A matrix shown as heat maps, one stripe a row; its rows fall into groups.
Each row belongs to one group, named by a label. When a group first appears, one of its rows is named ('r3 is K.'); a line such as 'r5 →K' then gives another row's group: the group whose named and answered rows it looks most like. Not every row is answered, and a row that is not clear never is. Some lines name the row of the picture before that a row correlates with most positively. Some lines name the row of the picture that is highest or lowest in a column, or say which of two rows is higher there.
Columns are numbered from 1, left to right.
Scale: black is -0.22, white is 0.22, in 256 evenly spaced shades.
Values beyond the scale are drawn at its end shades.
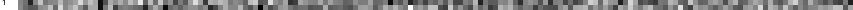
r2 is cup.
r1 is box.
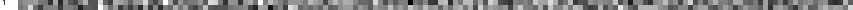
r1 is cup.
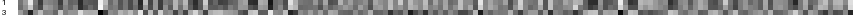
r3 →box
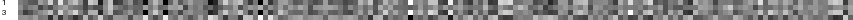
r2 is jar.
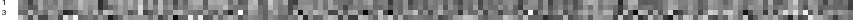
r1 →box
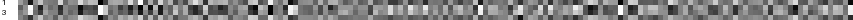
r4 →box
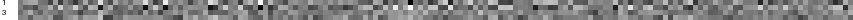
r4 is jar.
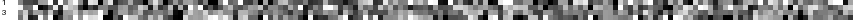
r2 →jar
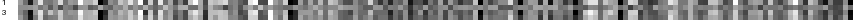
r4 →box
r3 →box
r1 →box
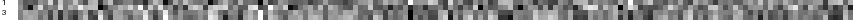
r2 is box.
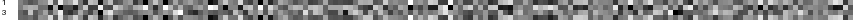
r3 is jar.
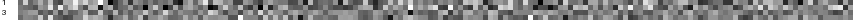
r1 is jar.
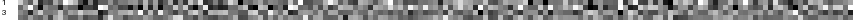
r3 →box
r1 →jar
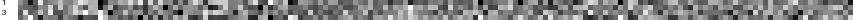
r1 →box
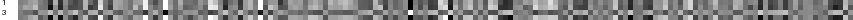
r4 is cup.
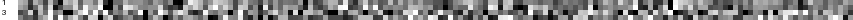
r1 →jar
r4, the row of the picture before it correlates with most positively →3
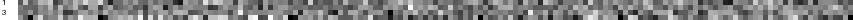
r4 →box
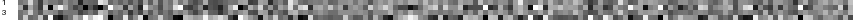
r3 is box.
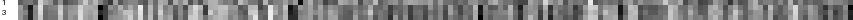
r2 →box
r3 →box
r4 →box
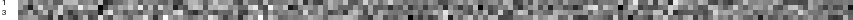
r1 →jar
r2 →box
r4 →cup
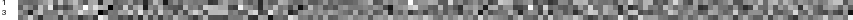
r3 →box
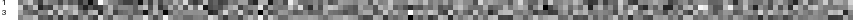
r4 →cup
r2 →jar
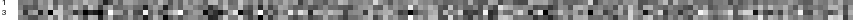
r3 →jar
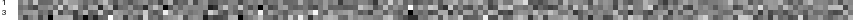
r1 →jar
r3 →cup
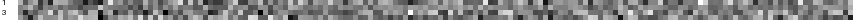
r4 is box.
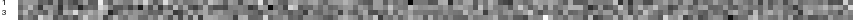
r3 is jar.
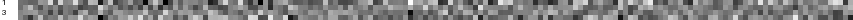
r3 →cup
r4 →box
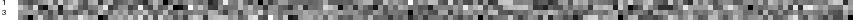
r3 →cup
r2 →jar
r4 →box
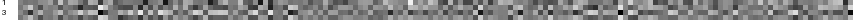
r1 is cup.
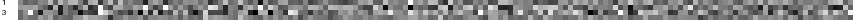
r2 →cup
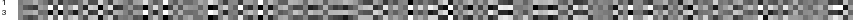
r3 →cup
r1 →cup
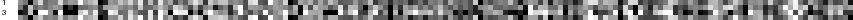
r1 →box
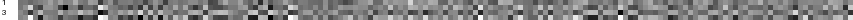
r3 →box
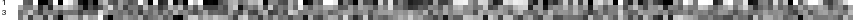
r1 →jar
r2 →jar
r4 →jar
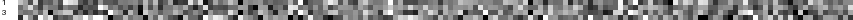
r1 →jar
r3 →jar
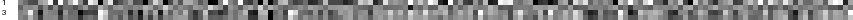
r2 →cup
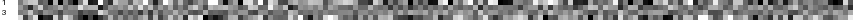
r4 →jar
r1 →cup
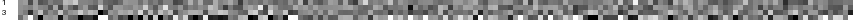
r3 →box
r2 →cup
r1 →jar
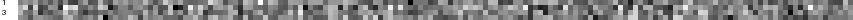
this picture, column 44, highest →3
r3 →jar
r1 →cup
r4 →jar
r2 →jar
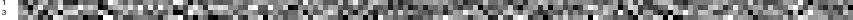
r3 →jar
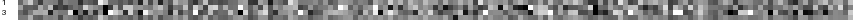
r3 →jar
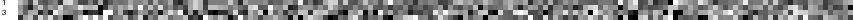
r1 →jar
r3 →jar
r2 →box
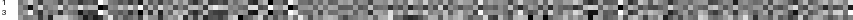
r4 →jar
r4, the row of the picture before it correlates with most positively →3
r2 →box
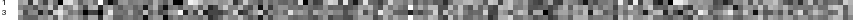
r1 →jar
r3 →jar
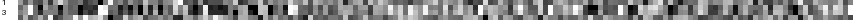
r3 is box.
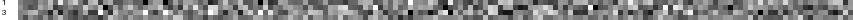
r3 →cup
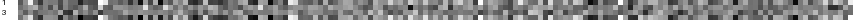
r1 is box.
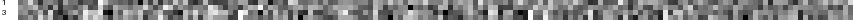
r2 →cup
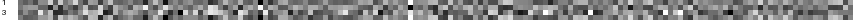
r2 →cup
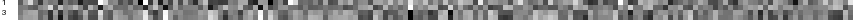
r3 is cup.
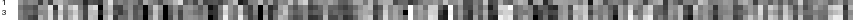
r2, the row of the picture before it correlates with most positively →2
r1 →jar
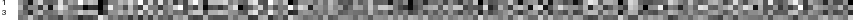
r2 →jar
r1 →box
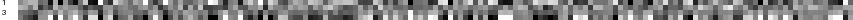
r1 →cup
